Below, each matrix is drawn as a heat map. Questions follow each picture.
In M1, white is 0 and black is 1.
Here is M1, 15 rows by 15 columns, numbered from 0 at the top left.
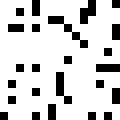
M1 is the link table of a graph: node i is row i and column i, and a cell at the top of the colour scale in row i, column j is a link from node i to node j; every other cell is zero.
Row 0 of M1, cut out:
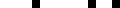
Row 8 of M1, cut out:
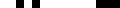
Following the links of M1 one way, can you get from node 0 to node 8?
yes
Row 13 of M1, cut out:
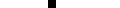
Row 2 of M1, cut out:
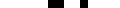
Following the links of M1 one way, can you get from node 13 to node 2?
no
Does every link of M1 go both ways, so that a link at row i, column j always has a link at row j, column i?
no
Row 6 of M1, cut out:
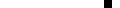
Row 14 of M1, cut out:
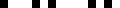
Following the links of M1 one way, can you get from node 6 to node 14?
no
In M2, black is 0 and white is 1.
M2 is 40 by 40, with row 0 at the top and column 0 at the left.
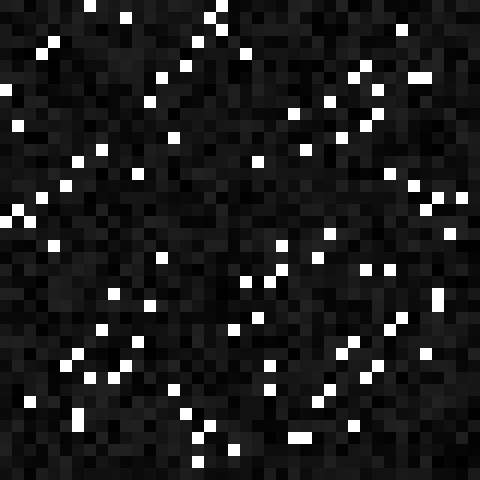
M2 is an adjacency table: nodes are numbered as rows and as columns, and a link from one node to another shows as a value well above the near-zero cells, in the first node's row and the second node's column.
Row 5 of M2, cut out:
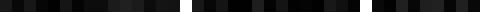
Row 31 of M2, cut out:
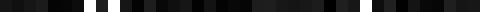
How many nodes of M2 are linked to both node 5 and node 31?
1
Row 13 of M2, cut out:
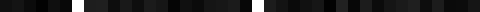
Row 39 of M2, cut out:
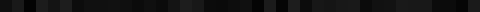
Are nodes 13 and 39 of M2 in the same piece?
no
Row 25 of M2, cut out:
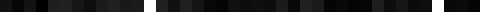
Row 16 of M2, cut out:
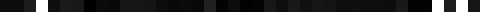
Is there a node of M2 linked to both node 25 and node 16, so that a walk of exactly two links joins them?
yes
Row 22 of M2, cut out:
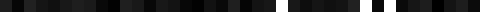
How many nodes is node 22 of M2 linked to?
3
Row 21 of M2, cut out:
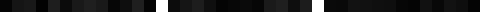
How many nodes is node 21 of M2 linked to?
2
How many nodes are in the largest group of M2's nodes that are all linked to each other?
3
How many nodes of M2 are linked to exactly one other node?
2
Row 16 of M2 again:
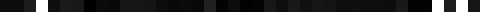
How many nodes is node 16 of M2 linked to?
3
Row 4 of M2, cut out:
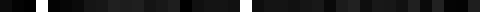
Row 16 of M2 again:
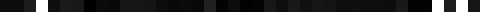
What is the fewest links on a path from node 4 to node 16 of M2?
2
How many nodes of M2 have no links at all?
1
